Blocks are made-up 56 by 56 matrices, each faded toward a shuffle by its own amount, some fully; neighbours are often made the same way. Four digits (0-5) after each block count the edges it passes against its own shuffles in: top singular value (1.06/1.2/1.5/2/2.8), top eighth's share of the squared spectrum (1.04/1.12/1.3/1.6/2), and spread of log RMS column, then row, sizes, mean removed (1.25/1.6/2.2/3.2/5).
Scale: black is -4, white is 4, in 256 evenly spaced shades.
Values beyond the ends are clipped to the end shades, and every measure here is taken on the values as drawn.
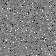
0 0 0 0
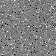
1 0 0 0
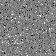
0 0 0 0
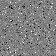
1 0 0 0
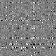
4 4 2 3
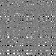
4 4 2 3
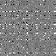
4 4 2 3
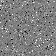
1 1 0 0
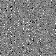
1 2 2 0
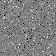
0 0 0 0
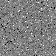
0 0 0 0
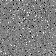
1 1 0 0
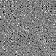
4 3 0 1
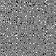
4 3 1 2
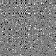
4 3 2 2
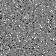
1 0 0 0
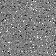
2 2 0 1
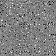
3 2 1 1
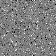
2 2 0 0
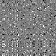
4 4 2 2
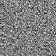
3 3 1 1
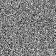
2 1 0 0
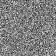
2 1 0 0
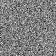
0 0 0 0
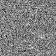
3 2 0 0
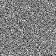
2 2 0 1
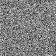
1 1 0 0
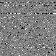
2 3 0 2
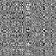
4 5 3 3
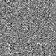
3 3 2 1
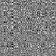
4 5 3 2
